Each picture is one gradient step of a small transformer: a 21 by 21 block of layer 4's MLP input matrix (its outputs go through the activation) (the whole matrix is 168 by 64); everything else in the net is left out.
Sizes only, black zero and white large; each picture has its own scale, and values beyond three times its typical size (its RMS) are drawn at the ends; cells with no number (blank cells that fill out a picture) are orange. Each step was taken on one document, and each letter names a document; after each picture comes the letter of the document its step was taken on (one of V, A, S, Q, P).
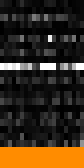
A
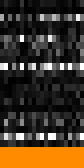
A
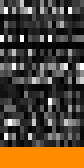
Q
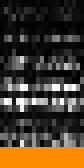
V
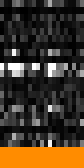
Q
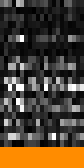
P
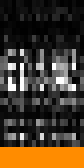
P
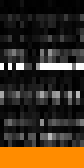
A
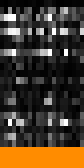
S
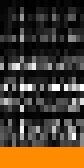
V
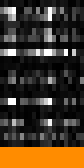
S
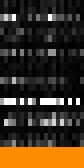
S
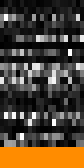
Q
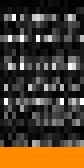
V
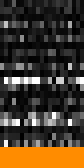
Q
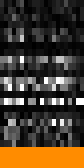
P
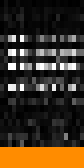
P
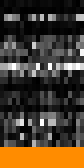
A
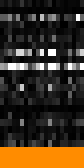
A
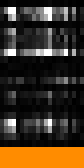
S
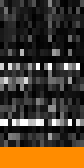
Q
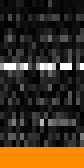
A
